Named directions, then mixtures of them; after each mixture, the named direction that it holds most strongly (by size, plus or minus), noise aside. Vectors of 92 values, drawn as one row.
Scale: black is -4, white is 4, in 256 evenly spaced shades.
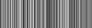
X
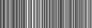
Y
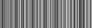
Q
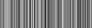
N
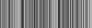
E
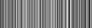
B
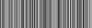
E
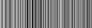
Y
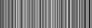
B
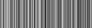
N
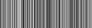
X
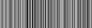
Y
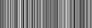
Q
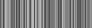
N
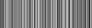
B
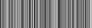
E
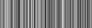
N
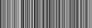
X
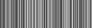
Y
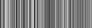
N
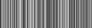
X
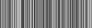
E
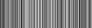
B
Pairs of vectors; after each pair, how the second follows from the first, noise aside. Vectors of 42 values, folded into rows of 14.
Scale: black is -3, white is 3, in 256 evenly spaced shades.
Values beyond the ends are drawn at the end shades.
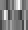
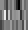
sign-scrambled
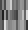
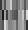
copied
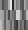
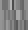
shrunk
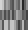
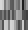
copied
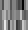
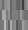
shrunk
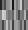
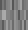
shrunk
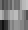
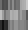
copied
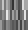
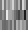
sign-scrambled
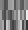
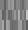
shrunk
